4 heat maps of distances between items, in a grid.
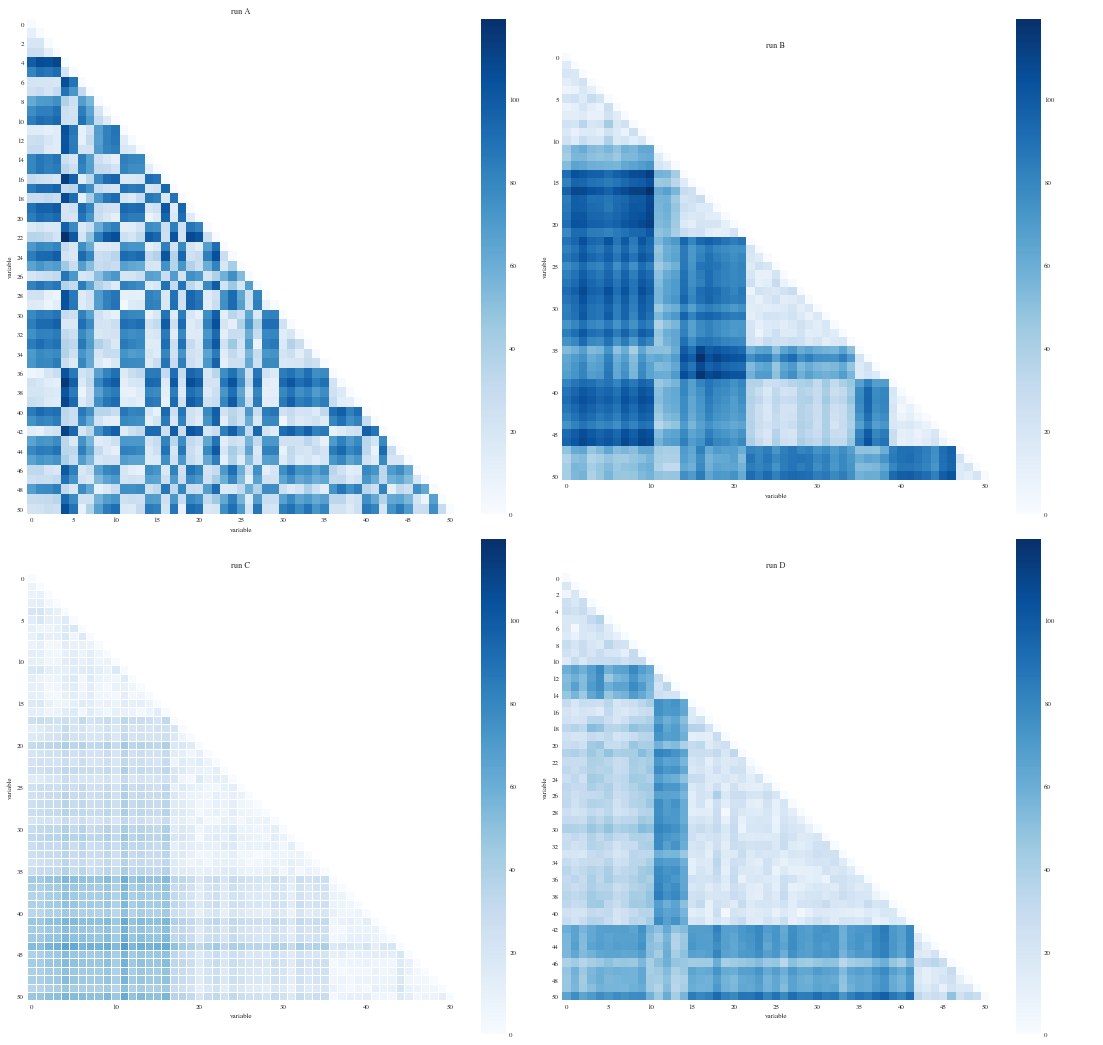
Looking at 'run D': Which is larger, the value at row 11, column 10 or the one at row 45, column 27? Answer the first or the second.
the second
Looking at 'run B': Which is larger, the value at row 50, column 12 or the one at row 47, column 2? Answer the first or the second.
the second
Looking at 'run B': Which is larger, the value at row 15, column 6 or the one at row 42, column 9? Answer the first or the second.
the second
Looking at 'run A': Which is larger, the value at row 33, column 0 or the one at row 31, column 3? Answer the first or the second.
the second
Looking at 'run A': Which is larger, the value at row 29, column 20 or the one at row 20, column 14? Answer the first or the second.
the first
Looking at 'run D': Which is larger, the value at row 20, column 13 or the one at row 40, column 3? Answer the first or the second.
the first
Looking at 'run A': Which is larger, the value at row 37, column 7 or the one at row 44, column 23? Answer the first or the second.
the first
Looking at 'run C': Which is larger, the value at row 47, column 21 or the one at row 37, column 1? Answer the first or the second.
the second
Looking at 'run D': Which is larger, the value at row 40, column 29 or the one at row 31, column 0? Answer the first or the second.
the second
